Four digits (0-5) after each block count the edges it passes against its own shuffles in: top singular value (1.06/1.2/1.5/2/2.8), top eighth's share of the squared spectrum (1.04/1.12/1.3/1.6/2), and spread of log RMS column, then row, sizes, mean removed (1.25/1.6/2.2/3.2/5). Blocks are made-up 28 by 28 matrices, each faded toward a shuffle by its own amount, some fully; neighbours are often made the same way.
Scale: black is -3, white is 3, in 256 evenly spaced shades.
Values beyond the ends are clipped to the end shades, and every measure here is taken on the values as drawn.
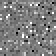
0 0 0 0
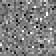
0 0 0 0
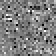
0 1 1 0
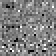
3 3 0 2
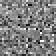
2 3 1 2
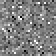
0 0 0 0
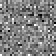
2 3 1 1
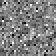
1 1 0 0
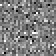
0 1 0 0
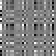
4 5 4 3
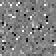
0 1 0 0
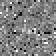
2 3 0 0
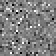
2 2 0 1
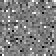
0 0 0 1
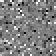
1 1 0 0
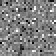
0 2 0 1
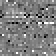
3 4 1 2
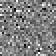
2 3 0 1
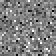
0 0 0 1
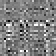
4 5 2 3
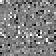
2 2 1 1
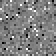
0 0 0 0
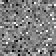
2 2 0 0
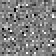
2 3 1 0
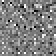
3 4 1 1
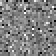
2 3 1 1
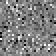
0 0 0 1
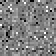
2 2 0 0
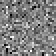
0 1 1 0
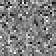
2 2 0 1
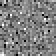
1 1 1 0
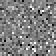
0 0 0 0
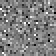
0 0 0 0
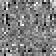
3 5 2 2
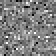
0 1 0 0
